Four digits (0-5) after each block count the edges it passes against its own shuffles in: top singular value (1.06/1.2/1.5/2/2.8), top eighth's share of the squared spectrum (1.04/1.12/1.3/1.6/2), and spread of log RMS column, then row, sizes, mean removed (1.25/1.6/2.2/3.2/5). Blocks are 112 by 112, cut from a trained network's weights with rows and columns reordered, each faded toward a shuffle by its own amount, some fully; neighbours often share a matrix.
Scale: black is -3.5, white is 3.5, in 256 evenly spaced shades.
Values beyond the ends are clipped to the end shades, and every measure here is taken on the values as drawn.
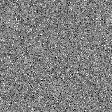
3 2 0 1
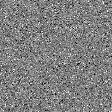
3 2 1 1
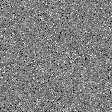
1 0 0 0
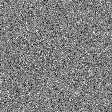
1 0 0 0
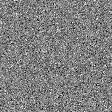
2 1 0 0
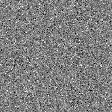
2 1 0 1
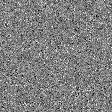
2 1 0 0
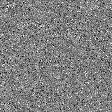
2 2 0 1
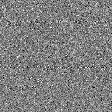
3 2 0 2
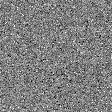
0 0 0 0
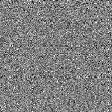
4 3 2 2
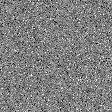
0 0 0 0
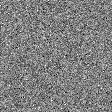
0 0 0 0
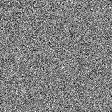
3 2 0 0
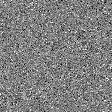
2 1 0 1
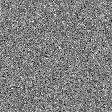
0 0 0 0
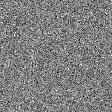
2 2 1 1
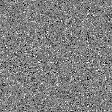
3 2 1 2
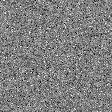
1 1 0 0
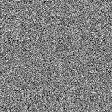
3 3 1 1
